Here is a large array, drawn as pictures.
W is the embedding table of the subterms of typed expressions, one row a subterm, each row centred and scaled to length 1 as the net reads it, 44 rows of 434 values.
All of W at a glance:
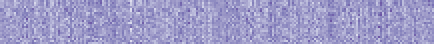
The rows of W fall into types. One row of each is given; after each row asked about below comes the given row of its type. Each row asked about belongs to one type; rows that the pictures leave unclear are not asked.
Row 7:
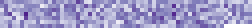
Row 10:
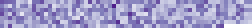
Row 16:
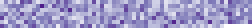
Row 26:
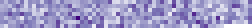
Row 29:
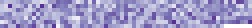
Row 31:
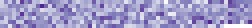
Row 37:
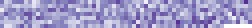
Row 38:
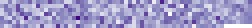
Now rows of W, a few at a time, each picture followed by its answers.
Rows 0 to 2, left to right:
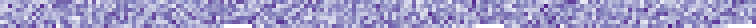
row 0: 29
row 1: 16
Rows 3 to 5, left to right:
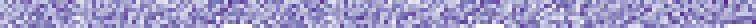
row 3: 31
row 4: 31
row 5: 29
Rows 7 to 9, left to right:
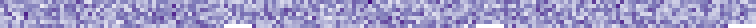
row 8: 37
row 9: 10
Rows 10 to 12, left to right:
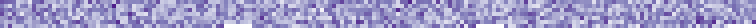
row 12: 37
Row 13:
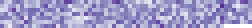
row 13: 37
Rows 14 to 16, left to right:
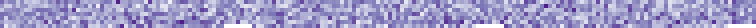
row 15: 37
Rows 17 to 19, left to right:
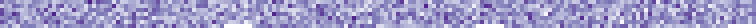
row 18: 31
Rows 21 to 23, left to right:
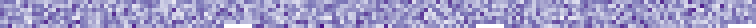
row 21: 10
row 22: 29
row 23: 16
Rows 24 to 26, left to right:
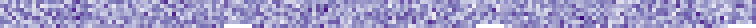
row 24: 38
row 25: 7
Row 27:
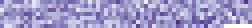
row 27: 37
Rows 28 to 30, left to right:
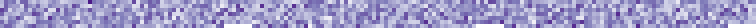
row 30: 10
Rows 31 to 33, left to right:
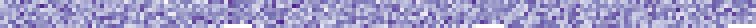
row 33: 31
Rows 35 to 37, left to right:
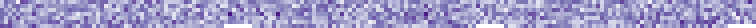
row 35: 16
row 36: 7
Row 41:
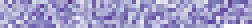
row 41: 31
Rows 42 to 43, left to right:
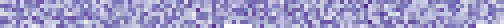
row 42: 38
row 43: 10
